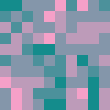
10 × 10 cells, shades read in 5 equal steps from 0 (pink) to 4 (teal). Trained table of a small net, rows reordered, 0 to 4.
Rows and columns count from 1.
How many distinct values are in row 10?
4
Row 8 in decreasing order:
4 4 2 2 2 2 1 1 1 0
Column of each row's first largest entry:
1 1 2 1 4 8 5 6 9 5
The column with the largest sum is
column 9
